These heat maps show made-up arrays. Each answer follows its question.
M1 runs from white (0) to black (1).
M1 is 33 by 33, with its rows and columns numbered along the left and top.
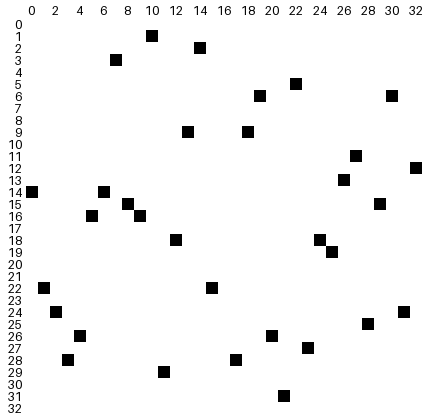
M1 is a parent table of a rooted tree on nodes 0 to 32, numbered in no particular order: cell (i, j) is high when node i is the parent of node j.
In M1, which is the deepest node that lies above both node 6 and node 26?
9
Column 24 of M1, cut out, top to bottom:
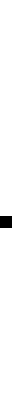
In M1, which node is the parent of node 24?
18
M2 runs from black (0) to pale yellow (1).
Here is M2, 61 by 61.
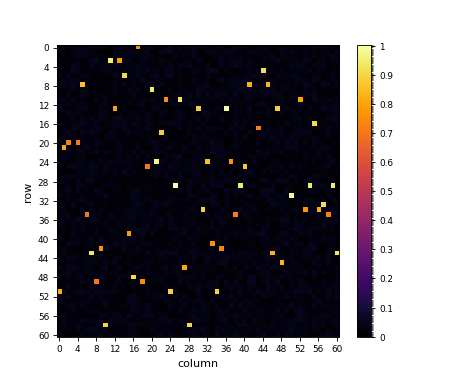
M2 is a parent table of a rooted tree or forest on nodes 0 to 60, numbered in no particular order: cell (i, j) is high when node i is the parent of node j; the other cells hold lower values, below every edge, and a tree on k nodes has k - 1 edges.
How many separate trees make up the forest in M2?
5
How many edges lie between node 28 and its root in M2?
3
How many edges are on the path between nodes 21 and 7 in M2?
6
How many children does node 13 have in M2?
4
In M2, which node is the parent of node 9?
42
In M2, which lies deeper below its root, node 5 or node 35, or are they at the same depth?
node 5
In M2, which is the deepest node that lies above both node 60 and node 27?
43
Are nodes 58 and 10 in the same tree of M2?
yes
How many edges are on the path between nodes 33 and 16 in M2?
5
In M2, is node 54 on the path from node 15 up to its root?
no
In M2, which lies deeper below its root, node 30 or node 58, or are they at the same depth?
the same depth
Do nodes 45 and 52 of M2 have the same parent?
no
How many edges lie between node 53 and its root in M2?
2
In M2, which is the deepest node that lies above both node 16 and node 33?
8
